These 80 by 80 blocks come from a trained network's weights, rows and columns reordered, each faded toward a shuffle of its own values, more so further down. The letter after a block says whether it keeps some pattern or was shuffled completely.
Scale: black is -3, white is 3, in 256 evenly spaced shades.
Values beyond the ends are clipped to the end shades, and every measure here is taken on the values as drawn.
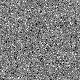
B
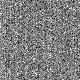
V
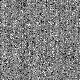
V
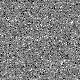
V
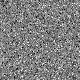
B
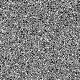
B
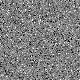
B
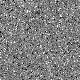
B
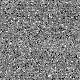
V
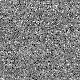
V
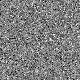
V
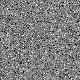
B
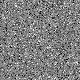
B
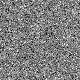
B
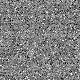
V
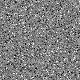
B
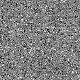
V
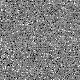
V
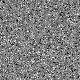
B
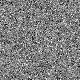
B
